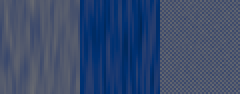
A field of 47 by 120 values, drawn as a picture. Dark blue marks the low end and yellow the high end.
It is made of 1 by 3 panels. Panel 1,1: low, streaked downward, faint in contrast. Panel 1,2: very low, streaked downward, faint in contrast. Panel 1,3: low, checkered.
